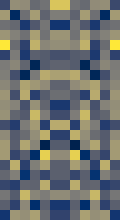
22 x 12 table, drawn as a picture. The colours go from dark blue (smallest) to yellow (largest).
There is no overall slope. No row or column stands out. It is mirror symmetric from left to right. There is no seam. The top middle is the smoothest part.
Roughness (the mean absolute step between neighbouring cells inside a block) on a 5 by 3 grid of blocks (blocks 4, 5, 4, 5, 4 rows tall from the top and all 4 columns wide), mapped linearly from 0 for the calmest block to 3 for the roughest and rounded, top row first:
2 1 2 / 3 0 3 / 2 1 2 / 2 3 2 / 2 1 2
